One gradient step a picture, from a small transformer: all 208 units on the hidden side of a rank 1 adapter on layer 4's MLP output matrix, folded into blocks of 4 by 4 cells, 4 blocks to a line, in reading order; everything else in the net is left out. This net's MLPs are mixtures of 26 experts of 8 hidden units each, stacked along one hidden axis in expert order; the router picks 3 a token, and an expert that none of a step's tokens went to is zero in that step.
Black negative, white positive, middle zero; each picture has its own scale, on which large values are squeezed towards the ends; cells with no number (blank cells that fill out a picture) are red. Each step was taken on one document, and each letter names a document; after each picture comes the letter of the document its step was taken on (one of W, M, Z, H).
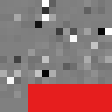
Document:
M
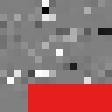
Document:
M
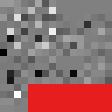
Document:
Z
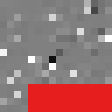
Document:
Z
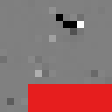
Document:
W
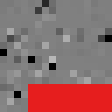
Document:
Z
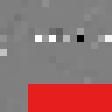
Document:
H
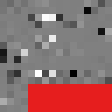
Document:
Z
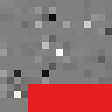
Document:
M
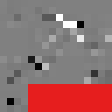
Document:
W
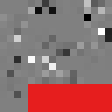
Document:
Z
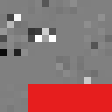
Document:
H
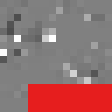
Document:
H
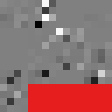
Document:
M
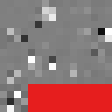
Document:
Z
